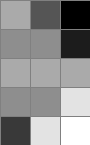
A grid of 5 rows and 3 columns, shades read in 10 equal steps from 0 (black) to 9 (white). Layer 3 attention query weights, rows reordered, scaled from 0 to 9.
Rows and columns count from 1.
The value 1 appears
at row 2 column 3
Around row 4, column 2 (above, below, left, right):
6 8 5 8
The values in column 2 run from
3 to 8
